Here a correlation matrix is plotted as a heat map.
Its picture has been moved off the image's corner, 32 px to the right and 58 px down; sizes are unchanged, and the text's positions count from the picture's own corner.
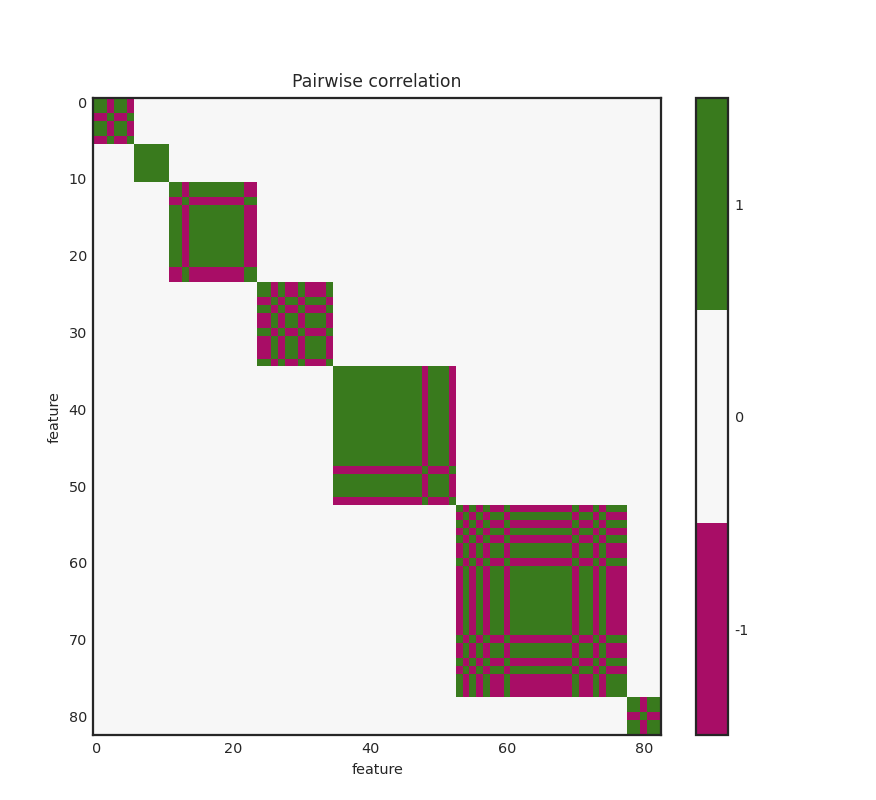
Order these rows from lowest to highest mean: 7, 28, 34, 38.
34, 28, 7, 38
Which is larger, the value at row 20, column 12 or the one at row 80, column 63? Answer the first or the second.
the first
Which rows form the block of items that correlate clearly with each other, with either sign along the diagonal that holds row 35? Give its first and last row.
35 to 52
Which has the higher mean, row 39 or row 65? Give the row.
39
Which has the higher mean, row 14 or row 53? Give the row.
14
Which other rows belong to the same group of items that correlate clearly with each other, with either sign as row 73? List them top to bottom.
53, 54, 55, 56, 57, 58, 59, 60, 61, 62, 63, 64, 65, 66, 67, 68, 69, 70, 71, 72, 74, 75, 76, 77
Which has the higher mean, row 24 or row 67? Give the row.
67
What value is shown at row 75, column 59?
-1
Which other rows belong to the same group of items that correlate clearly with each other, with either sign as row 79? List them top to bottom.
78, 80, 81, 82
